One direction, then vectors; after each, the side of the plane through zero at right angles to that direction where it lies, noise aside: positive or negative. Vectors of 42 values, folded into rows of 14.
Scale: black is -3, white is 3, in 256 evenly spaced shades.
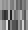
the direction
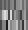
negative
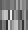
negative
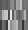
negative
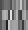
negative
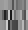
positive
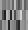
positive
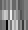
negative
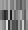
positive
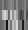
negative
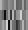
positive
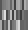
negative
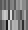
negative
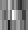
positive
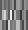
negative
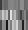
negative
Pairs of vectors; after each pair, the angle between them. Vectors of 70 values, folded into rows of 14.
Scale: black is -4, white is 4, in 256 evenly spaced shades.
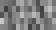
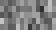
nearly parallel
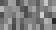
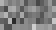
orthogonal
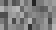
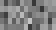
nearly parallel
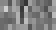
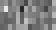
nearly parallel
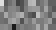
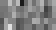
orthogonal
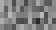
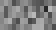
orthogonal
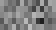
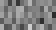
partly aligned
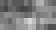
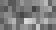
partly aligned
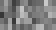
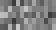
orthogonal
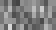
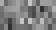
partly opposed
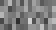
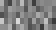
nearly opposite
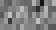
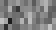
orthogonal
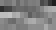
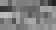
nearly parallel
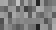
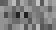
partly opposed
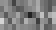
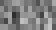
partly opposed
